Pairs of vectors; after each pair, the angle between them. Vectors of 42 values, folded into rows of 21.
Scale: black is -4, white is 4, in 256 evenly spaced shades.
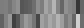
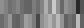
nearly parallel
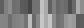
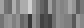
nearly opposite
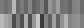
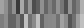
partly aligned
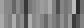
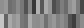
partly aligned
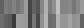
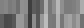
nearly parallel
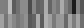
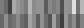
nearly opposite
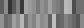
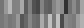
partly opposed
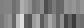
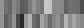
nearly opposite
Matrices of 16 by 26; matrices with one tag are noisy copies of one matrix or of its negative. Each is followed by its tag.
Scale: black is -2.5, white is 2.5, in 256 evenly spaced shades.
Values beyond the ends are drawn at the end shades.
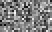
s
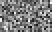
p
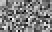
p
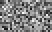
p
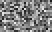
s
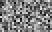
p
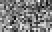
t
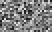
s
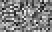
s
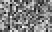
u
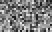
t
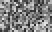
u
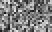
u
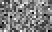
u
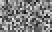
p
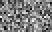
p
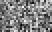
t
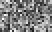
u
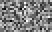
s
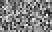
p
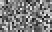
p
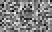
s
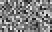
p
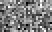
t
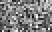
t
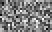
p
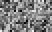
u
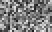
u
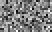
p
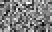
u
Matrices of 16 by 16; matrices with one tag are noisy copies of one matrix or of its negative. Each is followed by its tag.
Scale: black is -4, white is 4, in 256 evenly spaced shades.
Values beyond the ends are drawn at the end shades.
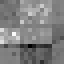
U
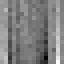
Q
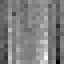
Q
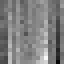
Q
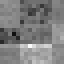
U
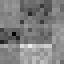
U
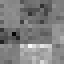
U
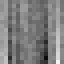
Q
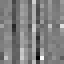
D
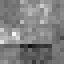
U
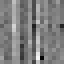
D
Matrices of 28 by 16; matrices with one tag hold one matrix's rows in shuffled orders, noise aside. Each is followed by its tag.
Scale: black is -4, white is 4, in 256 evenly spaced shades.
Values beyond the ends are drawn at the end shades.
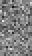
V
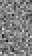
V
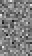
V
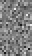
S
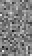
V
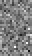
S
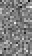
S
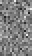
S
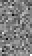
V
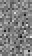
S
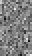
S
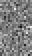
S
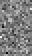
V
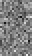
S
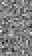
V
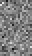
V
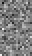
V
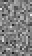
V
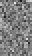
S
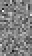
V
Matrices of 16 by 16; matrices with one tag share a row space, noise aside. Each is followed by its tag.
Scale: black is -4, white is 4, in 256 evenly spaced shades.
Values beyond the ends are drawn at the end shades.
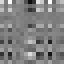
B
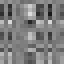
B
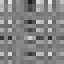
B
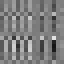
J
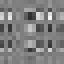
B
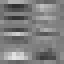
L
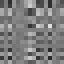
B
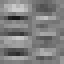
L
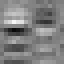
L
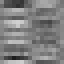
L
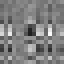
B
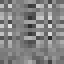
B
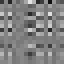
B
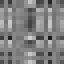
B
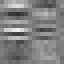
L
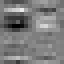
L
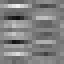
L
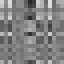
B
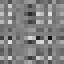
B
